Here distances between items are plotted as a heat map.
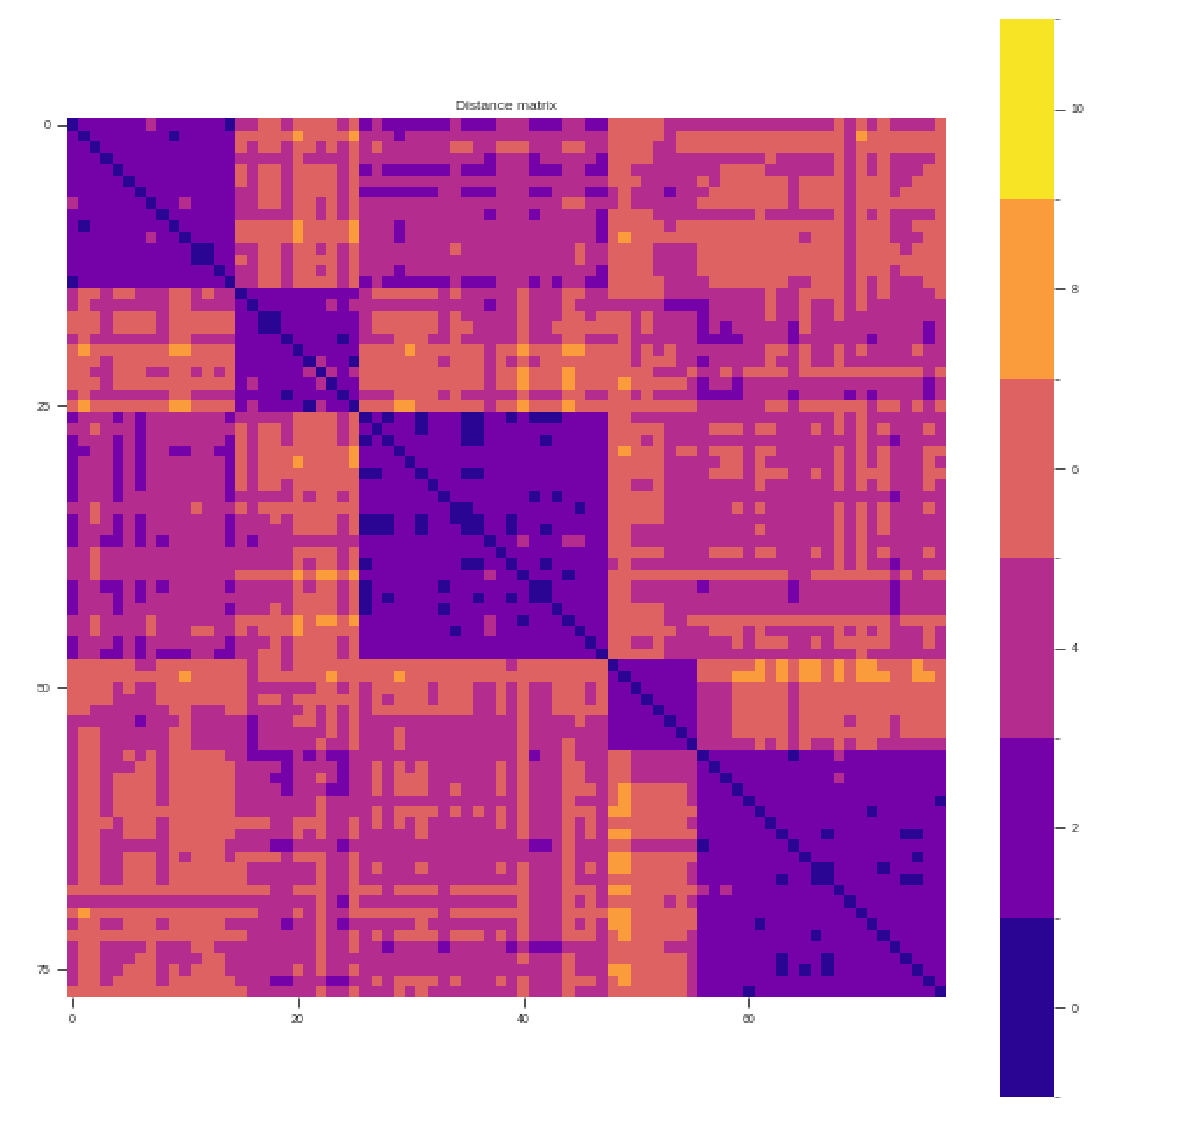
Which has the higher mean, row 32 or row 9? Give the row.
9
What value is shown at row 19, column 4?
4
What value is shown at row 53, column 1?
4
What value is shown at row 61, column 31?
6
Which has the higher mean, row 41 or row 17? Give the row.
17
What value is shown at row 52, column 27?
6
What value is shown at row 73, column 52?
6
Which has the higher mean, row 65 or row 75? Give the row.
65
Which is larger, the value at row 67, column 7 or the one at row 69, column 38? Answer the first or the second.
the first
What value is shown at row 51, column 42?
4
